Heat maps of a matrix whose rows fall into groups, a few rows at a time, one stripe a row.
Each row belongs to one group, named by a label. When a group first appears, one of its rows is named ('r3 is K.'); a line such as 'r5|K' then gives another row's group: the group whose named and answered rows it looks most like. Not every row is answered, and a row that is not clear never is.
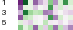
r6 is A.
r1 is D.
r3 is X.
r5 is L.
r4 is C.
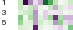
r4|A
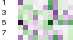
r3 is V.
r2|C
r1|C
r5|C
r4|A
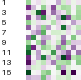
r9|A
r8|D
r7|L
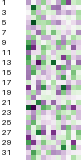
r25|D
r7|L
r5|X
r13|L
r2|X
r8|D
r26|A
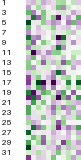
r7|C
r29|A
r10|C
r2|C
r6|L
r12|D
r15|C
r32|C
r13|A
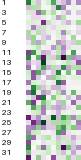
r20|L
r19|D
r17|C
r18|X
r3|L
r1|L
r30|A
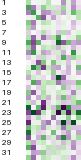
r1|V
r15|L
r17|V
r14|X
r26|A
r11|D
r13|L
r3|D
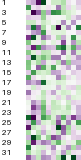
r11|V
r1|L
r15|X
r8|D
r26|C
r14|L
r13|A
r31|A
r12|X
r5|V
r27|A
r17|L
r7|L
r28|X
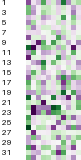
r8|C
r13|L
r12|C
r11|D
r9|L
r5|D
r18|A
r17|A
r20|L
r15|D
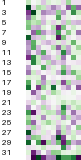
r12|D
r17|A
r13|X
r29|A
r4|C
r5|A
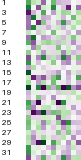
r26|A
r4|D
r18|A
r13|L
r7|L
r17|L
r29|L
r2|L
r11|A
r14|D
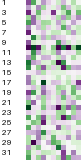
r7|C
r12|D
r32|A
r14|A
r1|D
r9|C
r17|X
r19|D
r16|C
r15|L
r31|V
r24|A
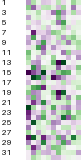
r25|X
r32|X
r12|L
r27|L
